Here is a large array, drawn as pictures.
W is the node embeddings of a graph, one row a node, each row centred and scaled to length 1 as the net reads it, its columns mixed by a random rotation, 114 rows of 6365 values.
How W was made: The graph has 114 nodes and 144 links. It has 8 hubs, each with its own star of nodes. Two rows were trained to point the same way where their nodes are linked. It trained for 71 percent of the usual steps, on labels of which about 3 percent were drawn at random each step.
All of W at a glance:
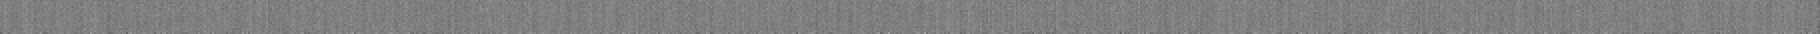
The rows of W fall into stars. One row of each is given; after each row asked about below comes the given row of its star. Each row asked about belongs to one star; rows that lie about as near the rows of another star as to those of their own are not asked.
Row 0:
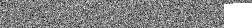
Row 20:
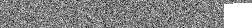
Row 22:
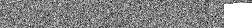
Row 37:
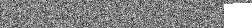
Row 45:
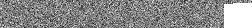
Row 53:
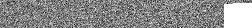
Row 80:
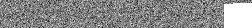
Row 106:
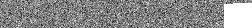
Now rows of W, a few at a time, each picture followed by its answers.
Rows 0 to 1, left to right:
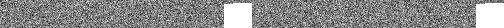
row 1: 53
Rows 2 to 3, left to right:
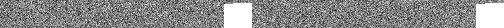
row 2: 80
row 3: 45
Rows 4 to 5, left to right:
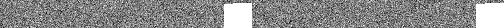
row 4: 80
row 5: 80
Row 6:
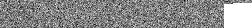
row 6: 45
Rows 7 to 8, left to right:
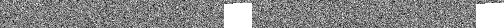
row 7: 20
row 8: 45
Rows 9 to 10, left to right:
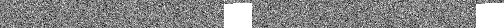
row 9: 20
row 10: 37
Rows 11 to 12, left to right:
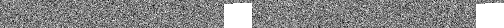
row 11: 20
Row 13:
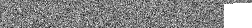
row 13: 37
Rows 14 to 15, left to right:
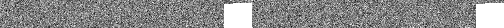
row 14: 45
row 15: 22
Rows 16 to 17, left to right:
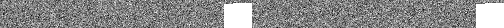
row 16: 80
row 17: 106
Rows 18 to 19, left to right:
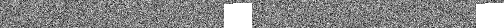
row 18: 45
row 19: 22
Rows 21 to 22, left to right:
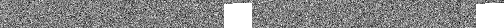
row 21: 106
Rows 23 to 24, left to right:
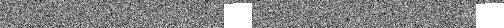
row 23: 22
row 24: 37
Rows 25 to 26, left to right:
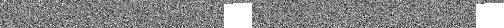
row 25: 20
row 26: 22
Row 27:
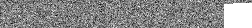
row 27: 37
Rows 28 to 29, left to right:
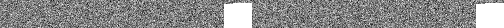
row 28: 0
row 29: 20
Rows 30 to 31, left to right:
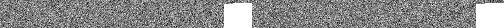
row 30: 0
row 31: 53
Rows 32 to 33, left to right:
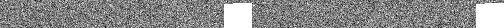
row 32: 22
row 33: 53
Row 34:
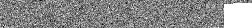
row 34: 22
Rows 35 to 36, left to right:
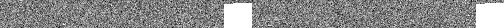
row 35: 22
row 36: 106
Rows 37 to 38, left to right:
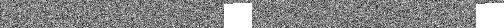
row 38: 45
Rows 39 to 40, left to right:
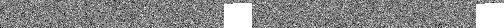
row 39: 106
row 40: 20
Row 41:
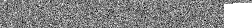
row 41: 0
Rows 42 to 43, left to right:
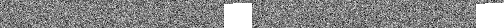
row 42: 53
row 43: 20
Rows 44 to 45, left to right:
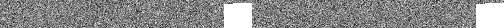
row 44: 37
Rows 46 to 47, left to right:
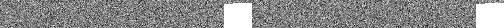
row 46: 53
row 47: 20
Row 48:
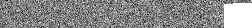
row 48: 80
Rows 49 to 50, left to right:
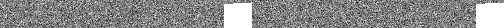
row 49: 106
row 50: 20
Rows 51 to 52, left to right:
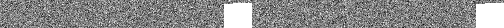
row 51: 0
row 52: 106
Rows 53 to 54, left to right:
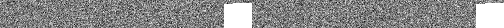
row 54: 20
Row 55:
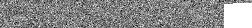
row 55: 45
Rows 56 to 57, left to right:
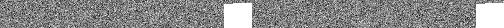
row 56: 53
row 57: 0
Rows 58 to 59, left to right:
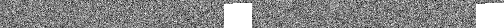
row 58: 53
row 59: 20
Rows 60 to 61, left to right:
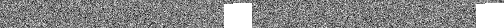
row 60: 80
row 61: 37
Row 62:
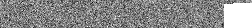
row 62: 45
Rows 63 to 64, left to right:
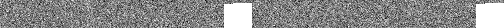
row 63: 22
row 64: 20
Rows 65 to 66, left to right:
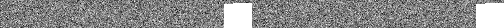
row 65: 53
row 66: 37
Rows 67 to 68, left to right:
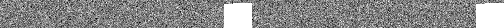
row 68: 37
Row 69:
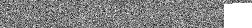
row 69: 53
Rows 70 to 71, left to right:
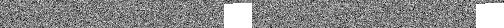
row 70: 80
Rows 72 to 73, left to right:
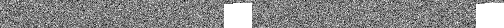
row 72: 45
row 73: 0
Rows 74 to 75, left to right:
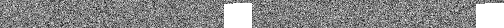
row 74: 20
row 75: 53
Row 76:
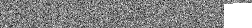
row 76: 37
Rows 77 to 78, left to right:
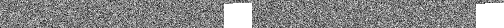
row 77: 0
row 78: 45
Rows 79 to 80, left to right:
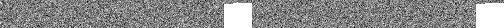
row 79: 22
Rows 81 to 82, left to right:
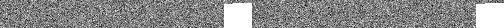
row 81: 106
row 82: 80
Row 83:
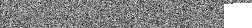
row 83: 20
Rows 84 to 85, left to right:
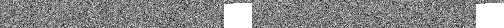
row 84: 20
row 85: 20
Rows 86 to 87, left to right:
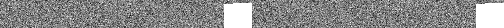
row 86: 80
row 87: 45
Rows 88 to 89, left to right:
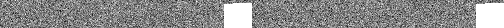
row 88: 80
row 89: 80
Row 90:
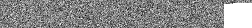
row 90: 0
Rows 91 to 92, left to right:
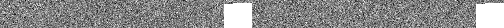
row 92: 22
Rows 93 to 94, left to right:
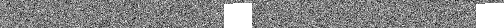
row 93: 106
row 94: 80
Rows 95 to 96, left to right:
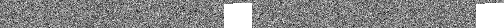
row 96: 106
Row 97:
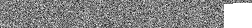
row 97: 45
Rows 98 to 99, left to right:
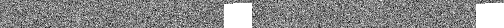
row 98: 53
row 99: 80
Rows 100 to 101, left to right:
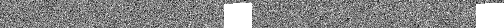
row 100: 80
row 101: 53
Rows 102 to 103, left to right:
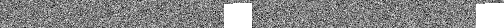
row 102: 0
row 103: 80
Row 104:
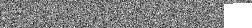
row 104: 37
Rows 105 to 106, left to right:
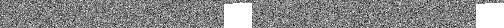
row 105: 80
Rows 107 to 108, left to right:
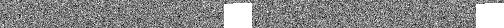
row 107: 20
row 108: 37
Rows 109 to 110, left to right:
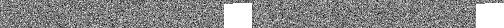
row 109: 53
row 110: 106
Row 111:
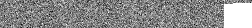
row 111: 22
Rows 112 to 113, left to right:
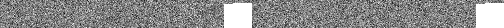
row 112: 53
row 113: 37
